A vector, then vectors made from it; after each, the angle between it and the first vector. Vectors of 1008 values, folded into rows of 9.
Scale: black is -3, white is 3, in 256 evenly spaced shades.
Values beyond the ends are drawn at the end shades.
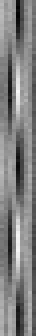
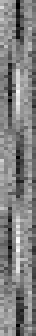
nearly parallel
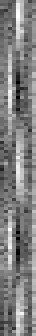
nearly opposite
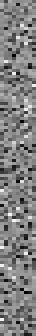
orthogonal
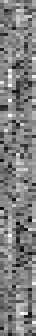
partly opposed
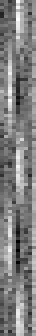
nearly opposite
